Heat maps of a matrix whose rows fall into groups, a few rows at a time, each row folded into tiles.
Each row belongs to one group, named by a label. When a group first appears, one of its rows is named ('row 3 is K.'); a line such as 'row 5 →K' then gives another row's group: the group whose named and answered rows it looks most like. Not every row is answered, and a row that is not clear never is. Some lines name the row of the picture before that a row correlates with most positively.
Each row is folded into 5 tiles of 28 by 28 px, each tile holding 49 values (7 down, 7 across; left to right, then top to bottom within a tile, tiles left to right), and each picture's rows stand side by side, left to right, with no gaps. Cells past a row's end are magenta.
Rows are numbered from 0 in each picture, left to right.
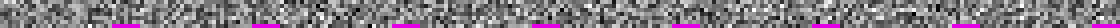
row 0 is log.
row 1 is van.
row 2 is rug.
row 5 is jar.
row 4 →jar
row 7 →jar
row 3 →van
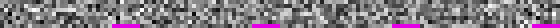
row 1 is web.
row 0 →jar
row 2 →van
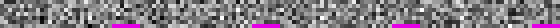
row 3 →log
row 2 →web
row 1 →web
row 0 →web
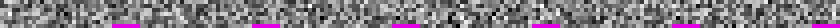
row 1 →van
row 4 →log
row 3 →rug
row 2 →rug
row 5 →van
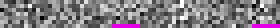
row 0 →rug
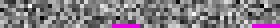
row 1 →web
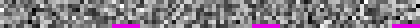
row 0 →rug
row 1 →van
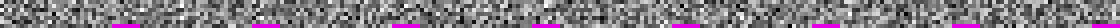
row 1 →jar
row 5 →rug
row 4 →web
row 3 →jar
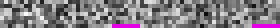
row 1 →van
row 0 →van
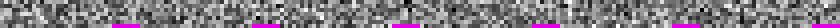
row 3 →rug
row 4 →van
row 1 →log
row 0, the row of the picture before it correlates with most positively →0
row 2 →log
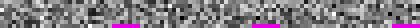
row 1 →rug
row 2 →log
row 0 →log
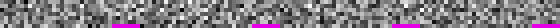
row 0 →rug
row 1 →jar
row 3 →web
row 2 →jar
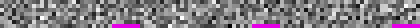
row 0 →web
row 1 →web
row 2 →rug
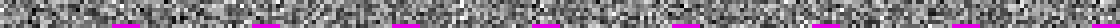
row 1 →log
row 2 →van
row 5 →web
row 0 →rug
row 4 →web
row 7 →jar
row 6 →log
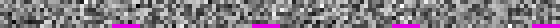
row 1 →van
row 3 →log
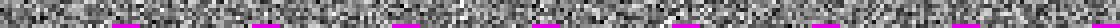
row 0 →log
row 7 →van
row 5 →web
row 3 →jar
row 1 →log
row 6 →van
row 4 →log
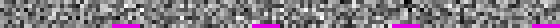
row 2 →log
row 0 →rug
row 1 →web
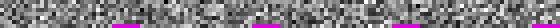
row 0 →web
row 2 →log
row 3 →jar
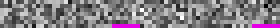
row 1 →web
